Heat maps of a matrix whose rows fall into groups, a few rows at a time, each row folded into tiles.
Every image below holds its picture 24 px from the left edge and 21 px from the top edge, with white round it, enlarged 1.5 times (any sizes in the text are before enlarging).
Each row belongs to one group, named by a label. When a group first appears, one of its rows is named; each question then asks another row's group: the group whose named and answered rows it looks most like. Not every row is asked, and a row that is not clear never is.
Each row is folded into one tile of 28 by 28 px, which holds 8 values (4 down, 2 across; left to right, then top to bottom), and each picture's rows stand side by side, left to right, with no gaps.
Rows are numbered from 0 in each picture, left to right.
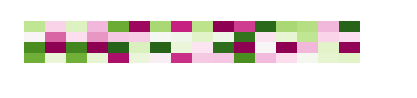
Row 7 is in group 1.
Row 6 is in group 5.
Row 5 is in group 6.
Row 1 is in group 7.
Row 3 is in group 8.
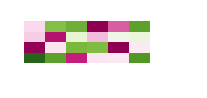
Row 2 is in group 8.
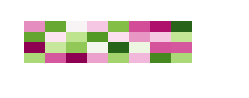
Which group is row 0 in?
6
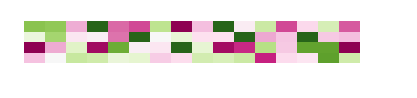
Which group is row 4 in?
1
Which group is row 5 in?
6
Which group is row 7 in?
7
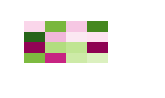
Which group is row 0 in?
6
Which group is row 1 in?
1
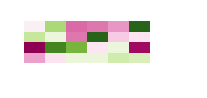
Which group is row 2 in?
1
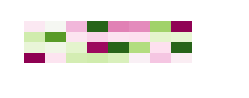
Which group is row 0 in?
8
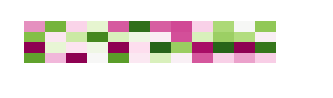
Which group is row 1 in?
8
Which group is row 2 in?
6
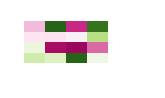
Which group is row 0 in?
1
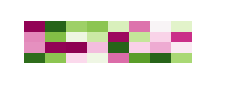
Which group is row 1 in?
5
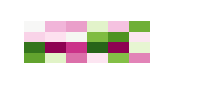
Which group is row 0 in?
7
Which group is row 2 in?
6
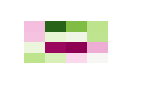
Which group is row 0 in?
1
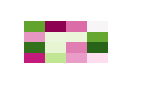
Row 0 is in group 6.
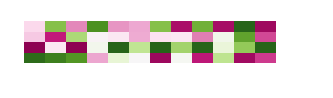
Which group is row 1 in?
6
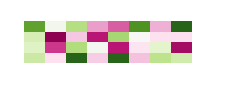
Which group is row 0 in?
7
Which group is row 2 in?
6
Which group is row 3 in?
1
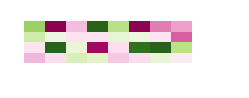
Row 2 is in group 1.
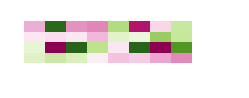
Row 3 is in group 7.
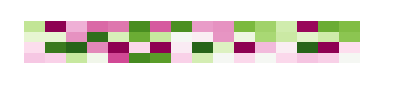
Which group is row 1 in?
7
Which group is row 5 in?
5
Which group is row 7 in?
5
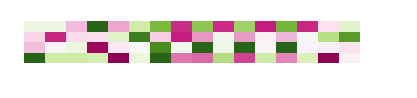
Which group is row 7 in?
8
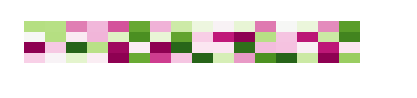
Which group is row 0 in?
5
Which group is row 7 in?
8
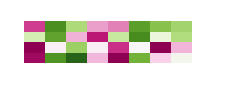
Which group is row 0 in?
8
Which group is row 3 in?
5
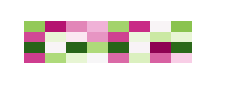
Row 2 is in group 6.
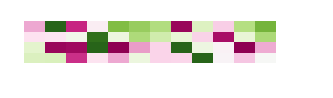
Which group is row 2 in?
5
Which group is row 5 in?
5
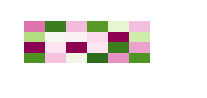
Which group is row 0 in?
6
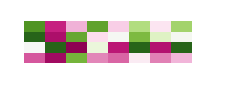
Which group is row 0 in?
6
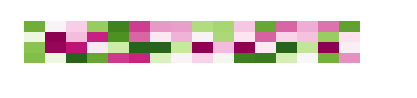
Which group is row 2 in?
6
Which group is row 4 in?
5
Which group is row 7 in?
6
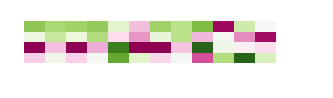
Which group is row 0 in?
5
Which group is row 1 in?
5
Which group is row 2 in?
7
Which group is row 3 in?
5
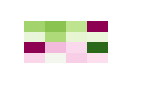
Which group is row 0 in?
5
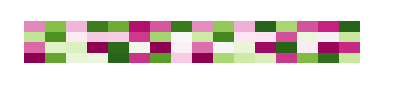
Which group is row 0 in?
8
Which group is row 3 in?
6
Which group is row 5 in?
1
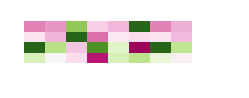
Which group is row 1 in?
6
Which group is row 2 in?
1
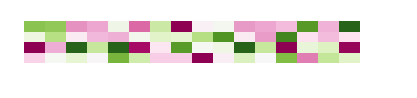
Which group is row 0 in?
5
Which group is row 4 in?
8
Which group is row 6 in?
6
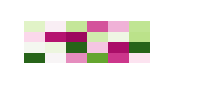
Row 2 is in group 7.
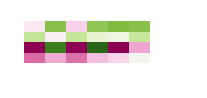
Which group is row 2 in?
5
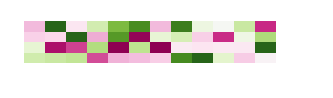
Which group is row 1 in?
6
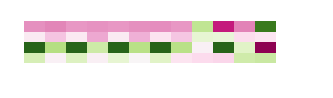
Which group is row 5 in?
1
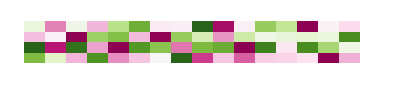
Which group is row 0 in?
7
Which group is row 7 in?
8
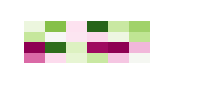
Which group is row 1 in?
1
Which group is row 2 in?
5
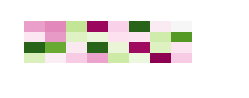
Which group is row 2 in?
1
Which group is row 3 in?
8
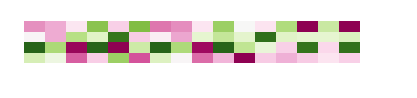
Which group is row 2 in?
6
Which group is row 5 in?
8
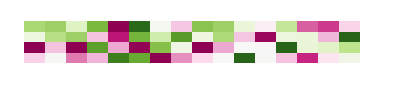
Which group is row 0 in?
5
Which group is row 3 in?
8
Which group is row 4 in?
5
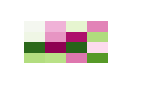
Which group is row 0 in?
7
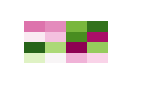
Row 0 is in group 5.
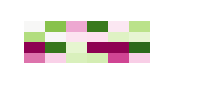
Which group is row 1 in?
1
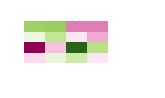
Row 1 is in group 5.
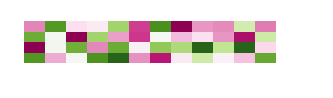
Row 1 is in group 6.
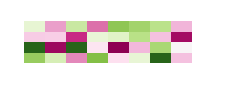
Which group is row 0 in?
7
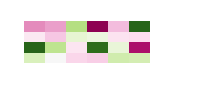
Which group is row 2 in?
1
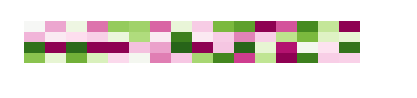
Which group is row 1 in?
7
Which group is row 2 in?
5
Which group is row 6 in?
8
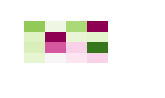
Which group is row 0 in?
7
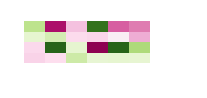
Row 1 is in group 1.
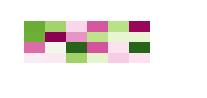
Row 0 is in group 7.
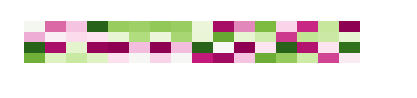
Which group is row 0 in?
7
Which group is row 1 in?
1
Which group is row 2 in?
5
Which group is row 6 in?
7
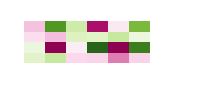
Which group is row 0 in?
1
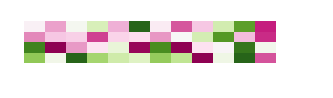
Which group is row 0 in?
7
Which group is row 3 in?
7
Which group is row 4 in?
8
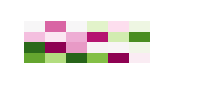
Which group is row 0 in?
7
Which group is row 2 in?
8
